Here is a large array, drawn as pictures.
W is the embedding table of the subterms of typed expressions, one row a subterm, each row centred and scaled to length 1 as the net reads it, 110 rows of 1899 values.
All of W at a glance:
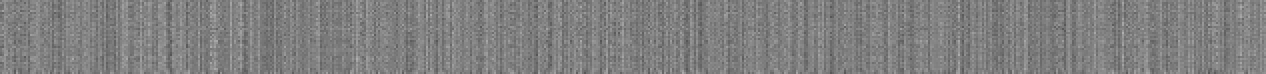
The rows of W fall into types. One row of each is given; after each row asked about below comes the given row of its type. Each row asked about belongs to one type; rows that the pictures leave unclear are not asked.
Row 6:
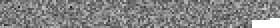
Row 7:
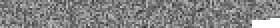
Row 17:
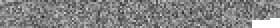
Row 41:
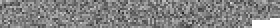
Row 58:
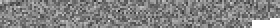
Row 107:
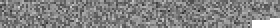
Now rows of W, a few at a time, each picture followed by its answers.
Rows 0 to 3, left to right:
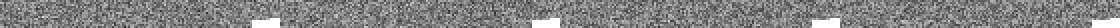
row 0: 107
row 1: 17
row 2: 7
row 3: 58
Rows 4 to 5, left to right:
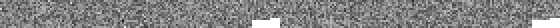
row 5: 7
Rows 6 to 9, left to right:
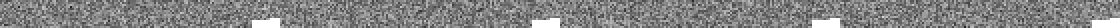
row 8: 7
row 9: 107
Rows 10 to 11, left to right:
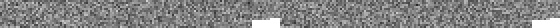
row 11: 6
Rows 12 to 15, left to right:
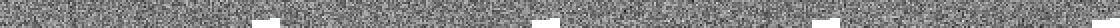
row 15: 41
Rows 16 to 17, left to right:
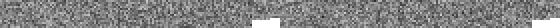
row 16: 41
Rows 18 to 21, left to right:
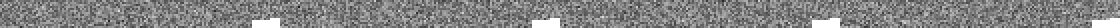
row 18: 6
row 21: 6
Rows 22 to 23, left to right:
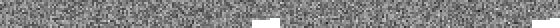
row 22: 7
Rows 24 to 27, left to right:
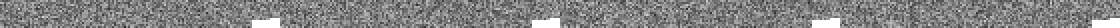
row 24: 107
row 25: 7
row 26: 107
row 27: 7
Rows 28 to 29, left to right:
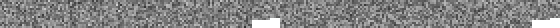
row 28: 7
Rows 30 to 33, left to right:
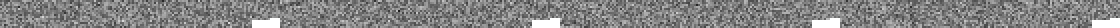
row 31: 58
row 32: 6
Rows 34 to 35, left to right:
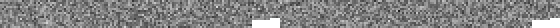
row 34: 41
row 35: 58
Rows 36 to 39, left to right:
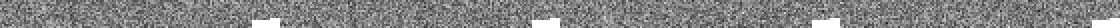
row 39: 7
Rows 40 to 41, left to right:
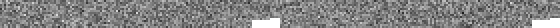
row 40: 107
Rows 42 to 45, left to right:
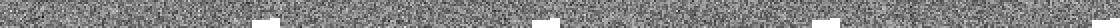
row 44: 41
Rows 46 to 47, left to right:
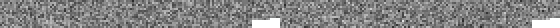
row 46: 7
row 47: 41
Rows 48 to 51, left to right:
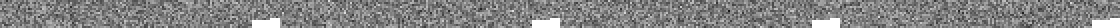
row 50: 17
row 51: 41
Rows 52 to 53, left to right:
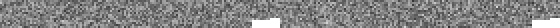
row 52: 58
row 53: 41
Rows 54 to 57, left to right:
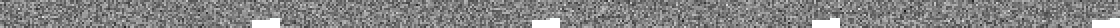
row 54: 107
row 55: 6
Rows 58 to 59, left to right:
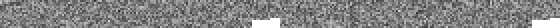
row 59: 7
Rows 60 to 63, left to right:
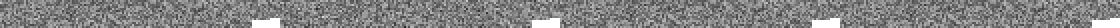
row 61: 107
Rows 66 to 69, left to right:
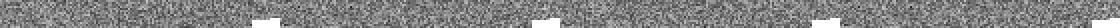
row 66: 41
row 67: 6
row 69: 6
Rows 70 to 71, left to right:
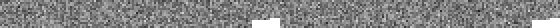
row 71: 7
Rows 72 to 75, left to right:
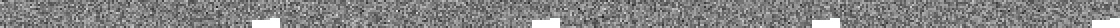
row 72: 17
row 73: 107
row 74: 6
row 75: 107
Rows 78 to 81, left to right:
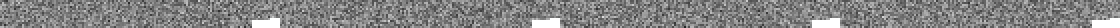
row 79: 7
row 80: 107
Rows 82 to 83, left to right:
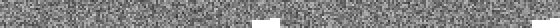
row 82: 17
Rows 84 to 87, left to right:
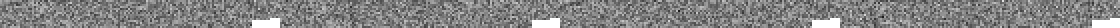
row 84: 58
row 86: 58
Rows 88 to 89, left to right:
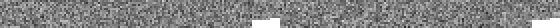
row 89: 107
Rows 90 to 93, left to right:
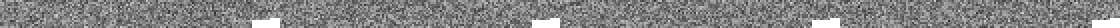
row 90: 17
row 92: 58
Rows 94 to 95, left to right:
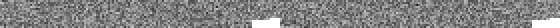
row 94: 17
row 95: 6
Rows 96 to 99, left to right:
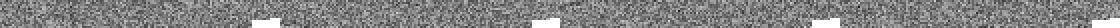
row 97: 6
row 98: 58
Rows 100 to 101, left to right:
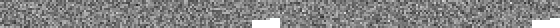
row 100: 6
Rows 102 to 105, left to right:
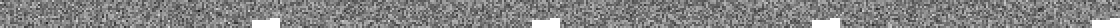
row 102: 7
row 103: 58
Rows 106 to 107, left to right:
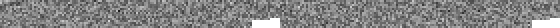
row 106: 58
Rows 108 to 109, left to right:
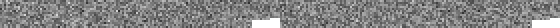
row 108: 107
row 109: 107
